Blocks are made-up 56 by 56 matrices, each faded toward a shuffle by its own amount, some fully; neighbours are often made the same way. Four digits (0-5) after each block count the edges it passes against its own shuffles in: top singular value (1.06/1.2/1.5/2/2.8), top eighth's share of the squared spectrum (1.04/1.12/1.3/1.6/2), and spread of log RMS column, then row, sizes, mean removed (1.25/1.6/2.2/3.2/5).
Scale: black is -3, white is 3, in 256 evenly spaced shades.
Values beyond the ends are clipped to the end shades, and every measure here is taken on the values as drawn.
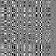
5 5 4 3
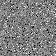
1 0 0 0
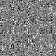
4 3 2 1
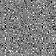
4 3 2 1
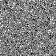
0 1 0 0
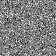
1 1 0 0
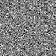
3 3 1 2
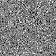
3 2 0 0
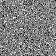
2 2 0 0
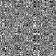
4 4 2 2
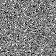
1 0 0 0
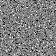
0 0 0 0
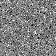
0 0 0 0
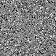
0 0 0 0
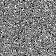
0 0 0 0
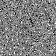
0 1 0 0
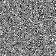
0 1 2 0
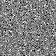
0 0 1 0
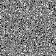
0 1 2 0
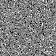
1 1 1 0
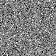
0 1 0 0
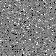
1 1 0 0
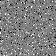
1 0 0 0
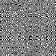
4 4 2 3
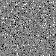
0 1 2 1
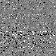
2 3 2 3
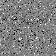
1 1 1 1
